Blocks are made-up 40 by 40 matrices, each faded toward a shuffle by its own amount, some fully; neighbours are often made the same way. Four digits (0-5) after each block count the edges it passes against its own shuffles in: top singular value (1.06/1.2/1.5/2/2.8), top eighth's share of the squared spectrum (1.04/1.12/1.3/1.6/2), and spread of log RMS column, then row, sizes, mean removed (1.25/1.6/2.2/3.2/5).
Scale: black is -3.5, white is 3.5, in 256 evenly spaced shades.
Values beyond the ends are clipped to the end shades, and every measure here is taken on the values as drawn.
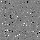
2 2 0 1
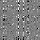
4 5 3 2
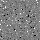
0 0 0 0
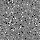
1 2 1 0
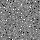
0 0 0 0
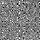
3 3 2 1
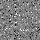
1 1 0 0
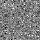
2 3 1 0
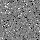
0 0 0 0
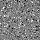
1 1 0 0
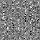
2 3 2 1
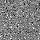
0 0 0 0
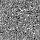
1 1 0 0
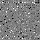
3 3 0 1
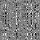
4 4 3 1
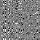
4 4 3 1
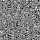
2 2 0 0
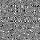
3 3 1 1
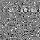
3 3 0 2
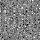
2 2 0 0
